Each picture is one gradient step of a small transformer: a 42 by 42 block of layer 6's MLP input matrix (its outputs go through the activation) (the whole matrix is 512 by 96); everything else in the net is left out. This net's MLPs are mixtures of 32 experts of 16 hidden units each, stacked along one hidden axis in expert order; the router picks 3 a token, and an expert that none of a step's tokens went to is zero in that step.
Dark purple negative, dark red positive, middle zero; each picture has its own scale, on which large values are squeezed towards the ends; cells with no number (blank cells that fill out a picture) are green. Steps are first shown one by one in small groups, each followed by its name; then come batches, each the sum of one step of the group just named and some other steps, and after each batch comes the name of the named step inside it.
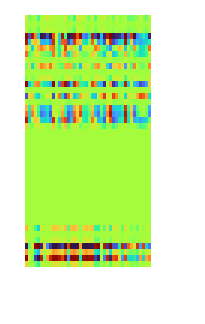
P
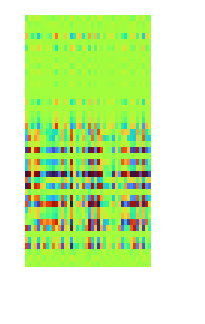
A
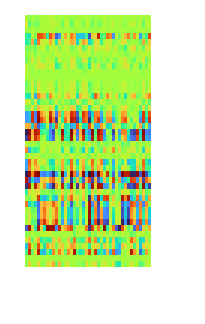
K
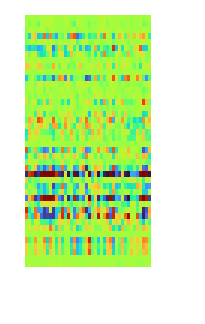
K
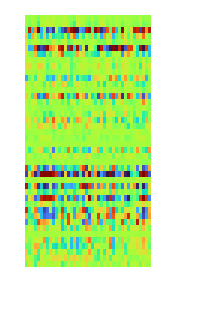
P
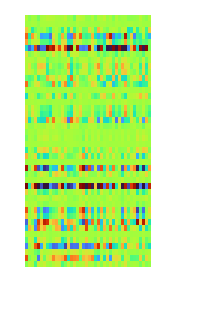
P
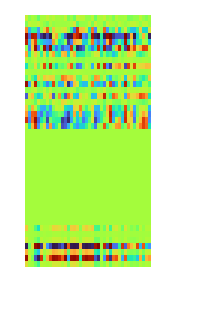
P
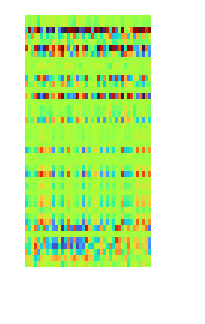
P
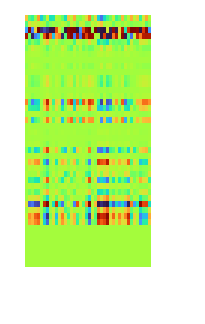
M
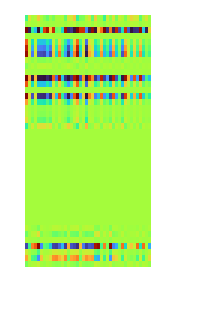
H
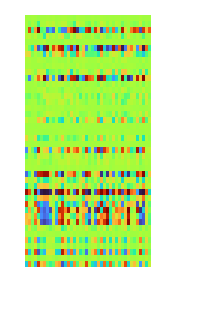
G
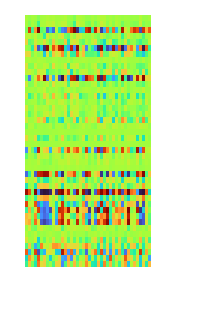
G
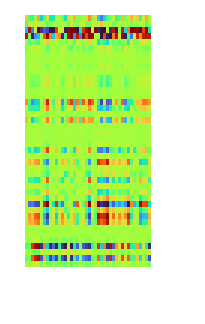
M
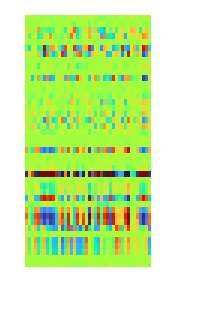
M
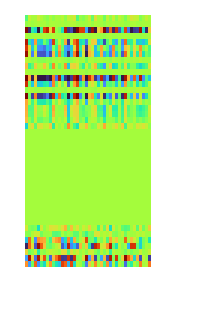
H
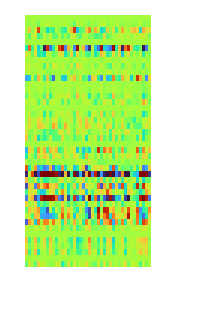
G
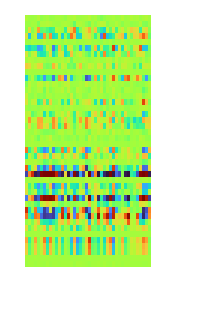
M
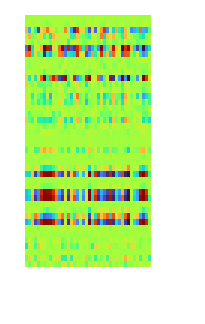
H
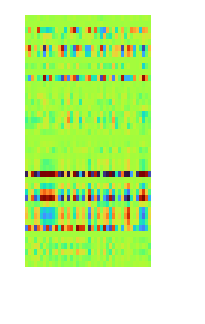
M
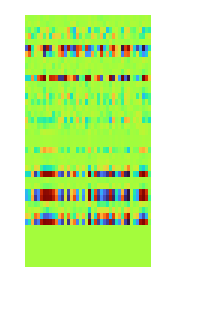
M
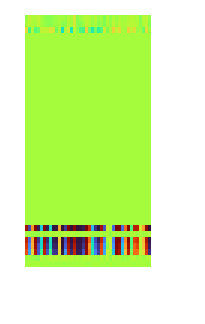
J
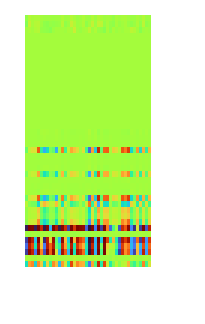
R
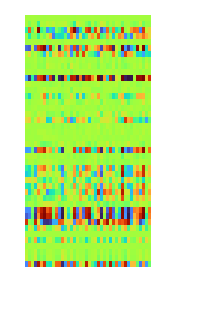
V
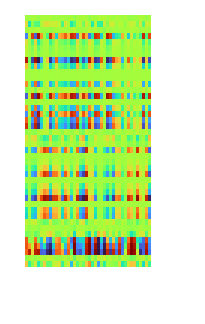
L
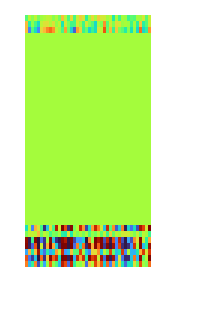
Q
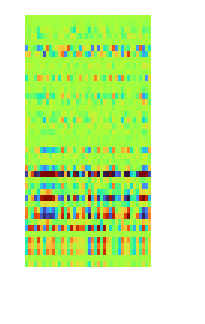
R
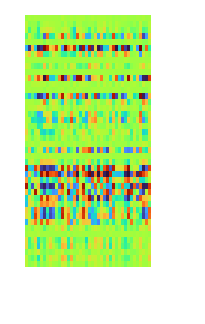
Q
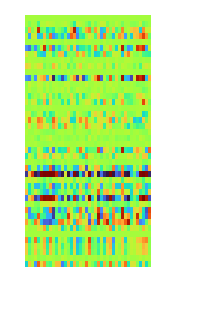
V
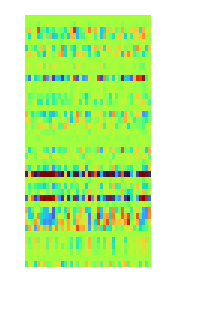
V
